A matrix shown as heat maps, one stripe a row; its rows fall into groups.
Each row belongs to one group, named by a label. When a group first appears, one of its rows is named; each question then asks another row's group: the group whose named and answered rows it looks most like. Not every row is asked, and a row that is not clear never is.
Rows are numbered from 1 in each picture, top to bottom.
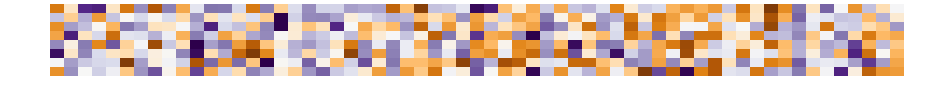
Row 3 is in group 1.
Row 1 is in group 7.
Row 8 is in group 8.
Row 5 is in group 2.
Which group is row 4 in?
8
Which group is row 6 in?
2
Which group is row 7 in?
7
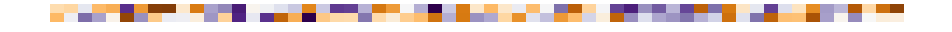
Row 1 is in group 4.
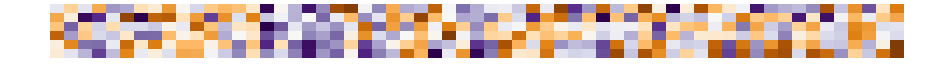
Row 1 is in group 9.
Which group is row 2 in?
7
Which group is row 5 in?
7
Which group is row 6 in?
7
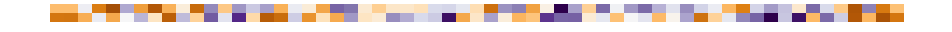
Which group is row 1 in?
4
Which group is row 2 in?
4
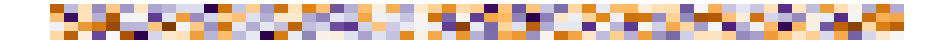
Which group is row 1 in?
1
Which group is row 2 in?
8
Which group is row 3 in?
4
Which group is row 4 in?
7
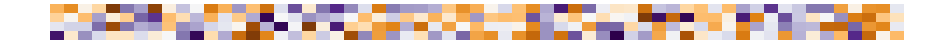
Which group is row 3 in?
1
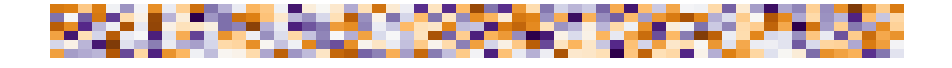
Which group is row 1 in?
4
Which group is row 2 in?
2
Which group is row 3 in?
7
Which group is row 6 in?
9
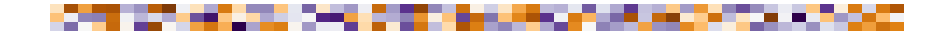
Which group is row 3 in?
4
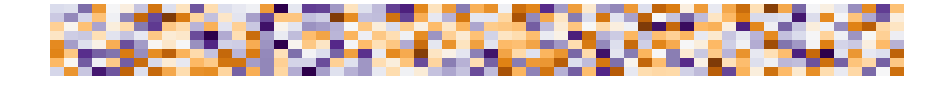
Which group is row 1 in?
2
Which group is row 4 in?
1
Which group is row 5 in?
1
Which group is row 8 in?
7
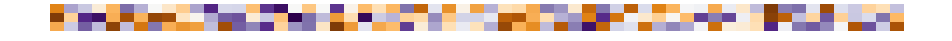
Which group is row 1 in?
1
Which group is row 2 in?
7
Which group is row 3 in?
9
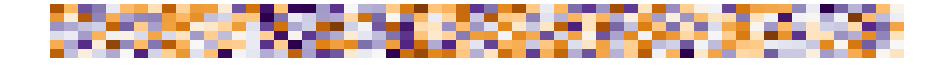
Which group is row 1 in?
7
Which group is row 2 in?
8
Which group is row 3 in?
9
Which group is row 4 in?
2
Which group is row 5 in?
9
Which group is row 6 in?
8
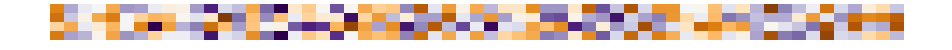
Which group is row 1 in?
1
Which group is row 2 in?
4
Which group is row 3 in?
9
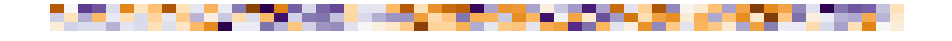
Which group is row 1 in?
7
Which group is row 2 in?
2
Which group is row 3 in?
8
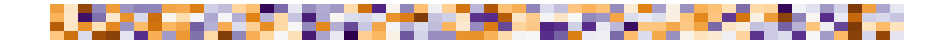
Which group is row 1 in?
8
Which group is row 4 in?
4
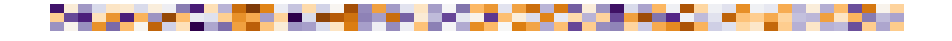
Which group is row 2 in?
9
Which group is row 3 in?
2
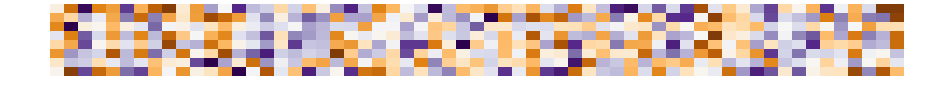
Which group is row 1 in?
4
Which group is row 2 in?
9
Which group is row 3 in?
8
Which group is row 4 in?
9
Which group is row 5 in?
9
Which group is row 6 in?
9
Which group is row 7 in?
1
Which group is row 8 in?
4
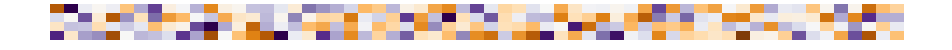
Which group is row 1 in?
8
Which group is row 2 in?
9
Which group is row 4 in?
2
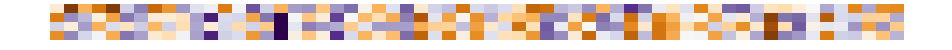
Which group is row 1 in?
4
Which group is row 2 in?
1
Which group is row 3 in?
2
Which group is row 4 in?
1
